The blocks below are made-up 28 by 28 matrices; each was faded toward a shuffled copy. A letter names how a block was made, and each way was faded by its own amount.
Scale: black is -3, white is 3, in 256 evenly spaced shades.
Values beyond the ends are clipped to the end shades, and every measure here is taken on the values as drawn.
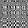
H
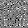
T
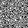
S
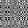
H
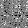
T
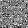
S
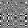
H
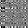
H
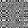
H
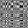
H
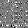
T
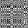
H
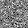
S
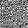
S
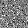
S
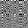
H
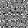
T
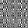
H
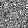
S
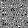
T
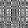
H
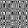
H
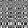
H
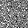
S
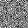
S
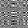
H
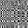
H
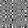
H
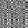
H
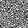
S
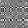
H
